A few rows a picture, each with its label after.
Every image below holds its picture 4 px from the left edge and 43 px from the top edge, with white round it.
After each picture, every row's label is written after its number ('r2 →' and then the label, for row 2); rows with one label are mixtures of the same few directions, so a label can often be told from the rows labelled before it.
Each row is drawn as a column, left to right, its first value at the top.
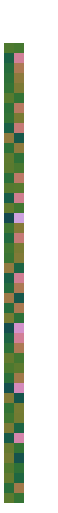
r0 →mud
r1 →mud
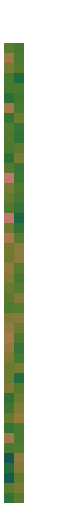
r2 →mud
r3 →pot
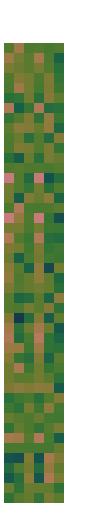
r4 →mud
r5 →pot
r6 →mud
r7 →mud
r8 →mud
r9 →mud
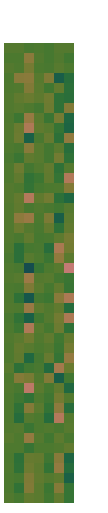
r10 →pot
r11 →pot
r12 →mud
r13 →mud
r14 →pot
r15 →pot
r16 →mud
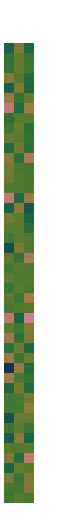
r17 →pot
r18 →pot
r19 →pot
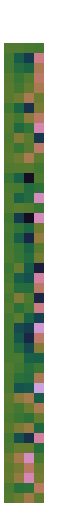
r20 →mud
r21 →mud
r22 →mud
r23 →mud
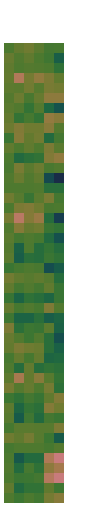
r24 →mud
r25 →pot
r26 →pot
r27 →pot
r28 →mud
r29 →mud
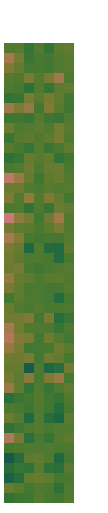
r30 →mud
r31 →mud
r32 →pot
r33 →mud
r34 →pot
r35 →pot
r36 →pot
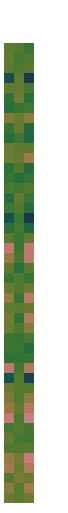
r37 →pot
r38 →mud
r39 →pot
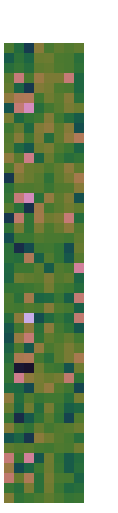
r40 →mud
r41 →pot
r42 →pot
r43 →pot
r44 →mud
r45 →pot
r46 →pot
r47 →mud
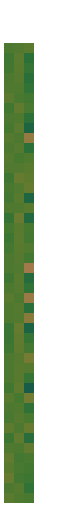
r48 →mud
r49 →mud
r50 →mud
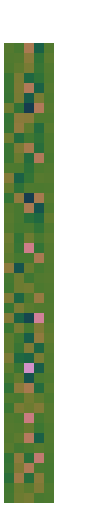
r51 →mud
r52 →mud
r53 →pot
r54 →pot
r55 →mud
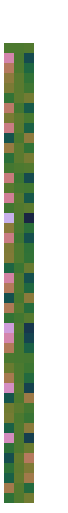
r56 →mud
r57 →mud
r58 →mud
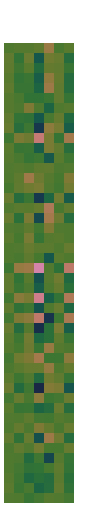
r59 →mud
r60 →mud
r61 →mud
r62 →mud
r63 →pot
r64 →mud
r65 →mud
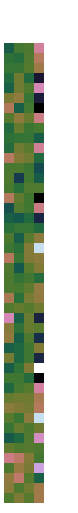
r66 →pot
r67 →mud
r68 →pot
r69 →pot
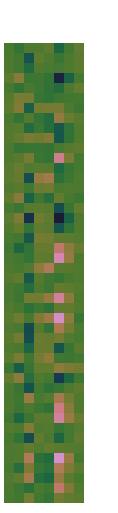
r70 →pot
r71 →pot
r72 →mud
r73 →mud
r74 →mud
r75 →pot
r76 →pot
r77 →pot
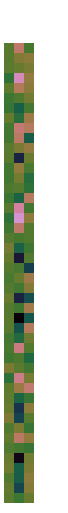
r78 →pot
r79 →pot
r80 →mud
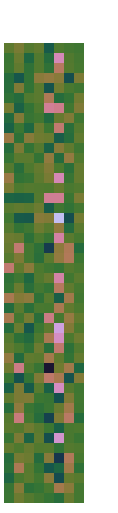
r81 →mud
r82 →pot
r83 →mud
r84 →pot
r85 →pot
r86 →mud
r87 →pot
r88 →pot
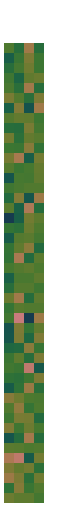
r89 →mud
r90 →pot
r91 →pot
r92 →pot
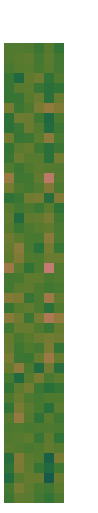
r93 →mud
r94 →pot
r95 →mud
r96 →pot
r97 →mud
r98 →pot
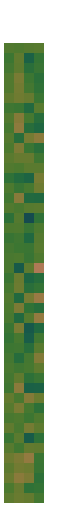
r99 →mud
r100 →mud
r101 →mud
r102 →mud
